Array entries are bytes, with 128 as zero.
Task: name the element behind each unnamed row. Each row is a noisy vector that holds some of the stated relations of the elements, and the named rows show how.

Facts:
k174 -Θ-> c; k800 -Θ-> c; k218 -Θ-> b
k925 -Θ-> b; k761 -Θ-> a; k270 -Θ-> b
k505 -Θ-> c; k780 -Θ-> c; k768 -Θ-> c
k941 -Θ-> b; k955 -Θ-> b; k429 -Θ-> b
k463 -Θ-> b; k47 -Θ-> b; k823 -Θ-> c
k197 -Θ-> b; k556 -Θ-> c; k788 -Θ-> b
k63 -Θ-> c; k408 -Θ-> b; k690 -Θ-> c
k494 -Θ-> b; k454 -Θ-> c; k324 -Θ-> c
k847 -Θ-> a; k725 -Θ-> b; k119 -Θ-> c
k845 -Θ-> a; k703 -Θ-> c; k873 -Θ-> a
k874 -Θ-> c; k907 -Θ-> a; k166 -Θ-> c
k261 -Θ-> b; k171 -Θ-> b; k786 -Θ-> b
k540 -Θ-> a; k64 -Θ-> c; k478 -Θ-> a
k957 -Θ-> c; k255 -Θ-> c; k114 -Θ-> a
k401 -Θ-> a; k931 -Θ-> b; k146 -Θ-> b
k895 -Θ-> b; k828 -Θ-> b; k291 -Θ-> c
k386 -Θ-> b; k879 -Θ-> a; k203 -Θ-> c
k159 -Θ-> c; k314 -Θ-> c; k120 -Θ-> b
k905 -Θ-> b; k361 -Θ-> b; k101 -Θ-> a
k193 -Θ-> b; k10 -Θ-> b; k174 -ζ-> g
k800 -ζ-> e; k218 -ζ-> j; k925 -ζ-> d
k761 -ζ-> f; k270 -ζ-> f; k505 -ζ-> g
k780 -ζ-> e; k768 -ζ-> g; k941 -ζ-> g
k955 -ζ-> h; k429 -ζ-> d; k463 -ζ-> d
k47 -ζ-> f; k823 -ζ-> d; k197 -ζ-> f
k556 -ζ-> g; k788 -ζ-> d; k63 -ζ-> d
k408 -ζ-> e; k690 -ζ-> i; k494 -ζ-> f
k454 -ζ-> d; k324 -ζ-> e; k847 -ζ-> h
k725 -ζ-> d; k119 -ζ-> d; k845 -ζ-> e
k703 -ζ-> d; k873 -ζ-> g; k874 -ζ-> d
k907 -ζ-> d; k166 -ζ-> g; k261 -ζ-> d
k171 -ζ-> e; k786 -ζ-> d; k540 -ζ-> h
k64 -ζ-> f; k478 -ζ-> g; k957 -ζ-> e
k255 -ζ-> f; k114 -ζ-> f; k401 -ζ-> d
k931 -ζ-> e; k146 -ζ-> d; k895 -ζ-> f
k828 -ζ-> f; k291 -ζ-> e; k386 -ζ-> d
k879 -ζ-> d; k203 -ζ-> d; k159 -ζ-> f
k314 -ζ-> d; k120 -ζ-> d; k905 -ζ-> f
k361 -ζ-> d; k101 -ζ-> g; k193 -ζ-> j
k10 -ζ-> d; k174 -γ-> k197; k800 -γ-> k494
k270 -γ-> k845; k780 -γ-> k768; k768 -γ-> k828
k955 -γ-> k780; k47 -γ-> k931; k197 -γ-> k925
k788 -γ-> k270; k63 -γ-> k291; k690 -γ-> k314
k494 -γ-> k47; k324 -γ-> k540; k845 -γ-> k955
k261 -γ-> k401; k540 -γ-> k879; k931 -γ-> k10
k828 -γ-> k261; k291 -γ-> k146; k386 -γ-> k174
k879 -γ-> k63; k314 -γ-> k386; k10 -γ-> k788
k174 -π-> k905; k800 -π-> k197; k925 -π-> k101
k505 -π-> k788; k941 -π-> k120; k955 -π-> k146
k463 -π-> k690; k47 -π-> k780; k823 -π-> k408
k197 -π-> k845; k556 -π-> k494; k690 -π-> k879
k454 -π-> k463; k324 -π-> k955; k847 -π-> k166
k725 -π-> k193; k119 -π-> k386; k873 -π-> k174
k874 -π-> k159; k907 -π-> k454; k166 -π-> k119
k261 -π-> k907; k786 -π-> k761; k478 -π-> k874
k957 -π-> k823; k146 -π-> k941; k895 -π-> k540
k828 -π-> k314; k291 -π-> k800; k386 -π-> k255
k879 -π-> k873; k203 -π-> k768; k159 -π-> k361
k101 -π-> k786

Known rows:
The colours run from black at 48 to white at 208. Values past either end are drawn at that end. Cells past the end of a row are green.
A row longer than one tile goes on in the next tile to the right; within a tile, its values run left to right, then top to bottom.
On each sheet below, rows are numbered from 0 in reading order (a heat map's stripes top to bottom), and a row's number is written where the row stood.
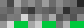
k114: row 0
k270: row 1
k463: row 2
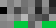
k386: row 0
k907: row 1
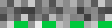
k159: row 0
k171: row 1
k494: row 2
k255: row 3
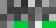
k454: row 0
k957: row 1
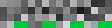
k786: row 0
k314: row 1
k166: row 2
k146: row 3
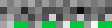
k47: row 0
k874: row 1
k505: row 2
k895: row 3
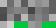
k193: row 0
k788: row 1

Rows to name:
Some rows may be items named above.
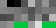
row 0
k879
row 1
k218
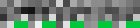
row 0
k166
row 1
k828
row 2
k957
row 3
k10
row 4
k725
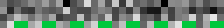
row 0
k873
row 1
k270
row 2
k63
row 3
k408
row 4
k780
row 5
k261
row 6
k941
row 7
k174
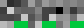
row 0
k146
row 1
k203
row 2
k925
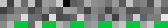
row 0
k845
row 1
k847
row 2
k540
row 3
k10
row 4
k255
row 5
k761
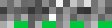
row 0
k270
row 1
k401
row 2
k800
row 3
k931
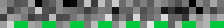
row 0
k905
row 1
k63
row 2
k879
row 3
k845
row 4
k955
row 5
k478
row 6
k261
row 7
k197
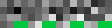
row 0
k690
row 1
k101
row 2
k768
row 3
k146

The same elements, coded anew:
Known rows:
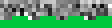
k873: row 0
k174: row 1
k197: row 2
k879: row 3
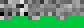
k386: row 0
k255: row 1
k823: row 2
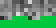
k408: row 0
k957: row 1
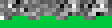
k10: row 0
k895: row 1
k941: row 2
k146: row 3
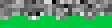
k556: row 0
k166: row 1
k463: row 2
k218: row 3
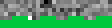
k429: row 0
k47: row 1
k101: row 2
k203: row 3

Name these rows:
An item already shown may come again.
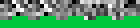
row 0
k955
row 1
k955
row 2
k270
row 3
k879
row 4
k931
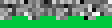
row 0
k463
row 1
k494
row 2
k463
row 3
k780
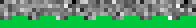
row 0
k261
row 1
k401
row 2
k788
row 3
k957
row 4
k800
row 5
k261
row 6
k10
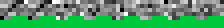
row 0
k845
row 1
k845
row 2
k690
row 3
k847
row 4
k768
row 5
k454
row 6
k540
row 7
k907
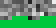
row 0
k905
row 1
k828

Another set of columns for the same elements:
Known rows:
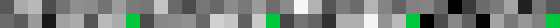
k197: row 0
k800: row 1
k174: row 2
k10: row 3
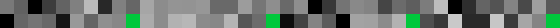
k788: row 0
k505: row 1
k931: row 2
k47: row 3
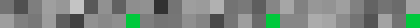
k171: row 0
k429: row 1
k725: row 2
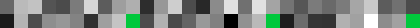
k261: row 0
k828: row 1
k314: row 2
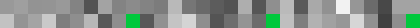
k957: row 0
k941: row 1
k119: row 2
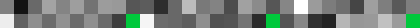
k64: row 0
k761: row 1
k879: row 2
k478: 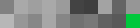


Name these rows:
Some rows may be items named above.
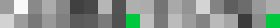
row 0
k873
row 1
k166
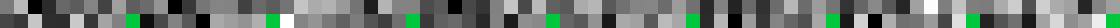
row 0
k47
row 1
k931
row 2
k847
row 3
k270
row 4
k197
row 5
k845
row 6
k780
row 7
k386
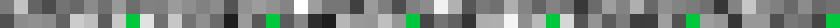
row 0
k800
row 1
k895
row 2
k879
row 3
k174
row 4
k905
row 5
k401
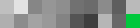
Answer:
k463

